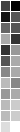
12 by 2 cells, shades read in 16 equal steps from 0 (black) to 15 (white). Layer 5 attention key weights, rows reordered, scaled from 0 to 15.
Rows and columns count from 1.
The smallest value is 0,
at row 1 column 2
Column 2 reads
0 5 5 3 9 10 10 8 10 12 12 15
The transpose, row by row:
4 1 6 10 3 5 8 11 9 11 11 13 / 0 5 5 3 9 10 10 8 10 12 12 15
